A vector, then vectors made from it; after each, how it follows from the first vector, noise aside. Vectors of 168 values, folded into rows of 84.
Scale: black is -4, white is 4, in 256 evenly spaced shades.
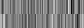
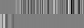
partly zeroed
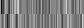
wrapped around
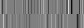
partly zeroed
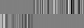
partly zeroed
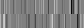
partly zeroed
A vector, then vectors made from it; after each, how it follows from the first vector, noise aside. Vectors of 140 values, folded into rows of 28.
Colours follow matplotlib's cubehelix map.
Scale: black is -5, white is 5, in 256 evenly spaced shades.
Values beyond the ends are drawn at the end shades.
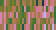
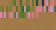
partly zeroed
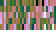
scaled up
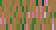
partly zeroed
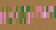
partly zeroed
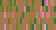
partly zeroed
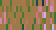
partly zeroed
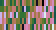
scaled up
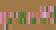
partly zeroed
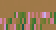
partly zeroed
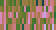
copied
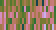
copied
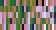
scaled up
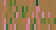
partly zeroed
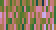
copied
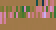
partly zeroed
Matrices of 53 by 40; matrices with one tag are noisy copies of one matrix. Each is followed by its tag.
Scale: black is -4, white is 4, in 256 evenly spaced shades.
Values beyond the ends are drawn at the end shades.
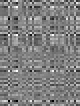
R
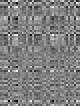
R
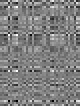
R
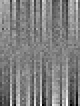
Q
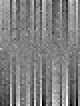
Q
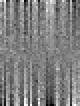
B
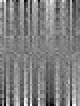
B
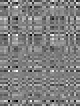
R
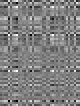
R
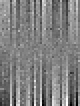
Q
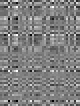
R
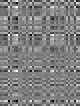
R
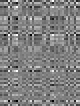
R
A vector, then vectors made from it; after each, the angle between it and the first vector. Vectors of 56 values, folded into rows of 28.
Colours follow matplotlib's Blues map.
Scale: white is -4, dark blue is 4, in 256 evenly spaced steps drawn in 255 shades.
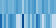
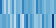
partly opposed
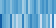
partly aligned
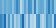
partly aligned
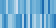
partly opposed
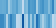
nearly parallel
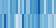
partly aligned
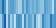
partly opposed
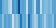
orthogonal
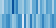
partly opposed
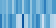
nearly parallel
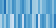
partly opposed
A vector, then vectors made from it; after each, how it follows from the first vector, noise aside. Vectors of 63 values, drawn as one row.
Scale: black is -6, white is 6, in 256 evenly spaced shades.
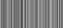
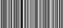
scaled up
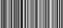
scaled up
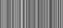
negated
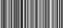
scaled up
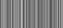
negated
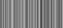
reversed
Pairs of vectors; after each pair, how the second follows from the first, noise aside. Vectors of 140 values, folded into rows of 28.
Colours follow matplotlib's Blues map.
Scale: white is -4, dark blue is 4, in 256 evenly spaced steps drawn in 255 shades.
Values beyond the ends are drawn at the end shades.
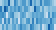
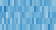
shrunk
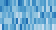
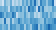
reversed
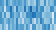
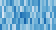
reversed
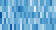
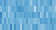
shrunk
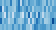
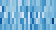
sign-scrambled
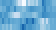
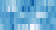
reversed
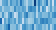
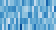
reversed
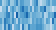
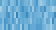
shrunk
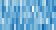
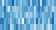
reversed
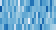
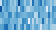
sign-scrambled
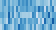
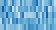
reversed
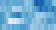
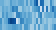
sign-scrambled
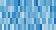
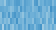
shrunk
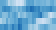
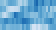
reversed
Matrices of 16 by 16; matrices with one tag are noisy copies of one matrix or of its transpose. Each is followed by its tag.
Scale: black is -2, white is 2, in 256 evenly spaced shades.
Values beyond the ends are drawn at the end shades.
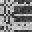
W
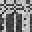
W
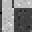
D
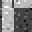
D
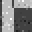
D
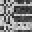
W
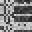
W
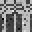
W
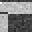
D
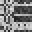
W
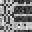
W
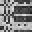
W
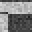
D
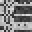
W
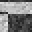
D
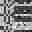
W
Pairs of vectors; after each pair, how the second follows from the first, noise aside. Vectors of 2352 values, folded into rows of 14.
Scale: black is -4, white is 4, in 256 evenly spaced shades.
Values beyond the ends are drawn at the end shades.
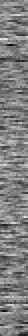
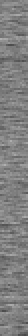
shrunk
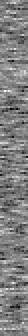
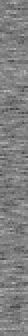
shrunk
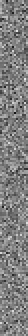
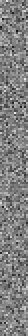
sign-scrambled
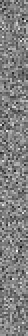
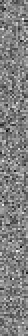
sign-scrambled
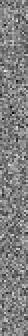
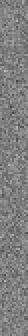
shrunk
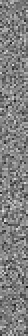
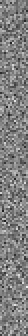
sign-scrambled
